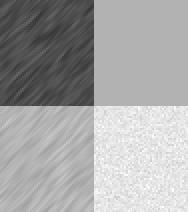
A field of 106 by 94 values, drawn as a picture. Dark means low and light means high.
The table splits into 2 rows of 2 panels. Panel 1,1: low, slanting up to the right, faint in contrast. Panel 1,2: high, flat. Panel 2,1: high, slanting up to the right, faint in contrast. Panel 2,2: very high, fine-grained, faint in contrast.
